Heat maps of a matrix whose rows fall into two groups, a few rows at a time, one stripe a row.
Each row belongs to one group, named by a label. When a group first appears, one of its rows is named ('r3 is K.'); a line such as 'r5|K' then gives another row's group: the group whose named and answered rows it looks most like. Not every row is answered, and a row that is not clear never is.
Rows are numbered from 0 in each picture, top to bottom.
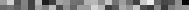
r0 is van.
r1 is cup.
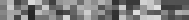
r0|van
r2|cup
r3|van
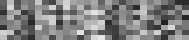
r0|van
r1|van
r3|van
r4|cup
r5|cup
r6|van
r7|cup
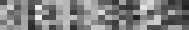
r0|van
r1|van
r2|cup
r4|van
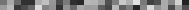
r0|cup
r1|van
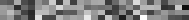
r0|cup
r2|cup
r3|van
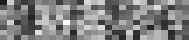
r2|cup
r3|cup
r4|van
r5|cup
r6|van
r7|van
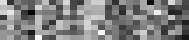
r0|cup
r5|van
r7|van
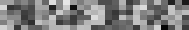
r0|van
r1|cup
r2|cup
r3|cup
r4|cup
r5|van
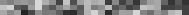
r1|van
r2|cup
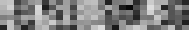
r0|van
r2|van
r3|van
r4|van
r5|cup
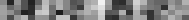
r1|cup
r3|cup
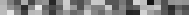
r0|cup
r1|van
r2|van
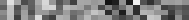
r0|cup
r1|van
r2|van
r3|van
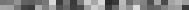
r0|cup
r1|cup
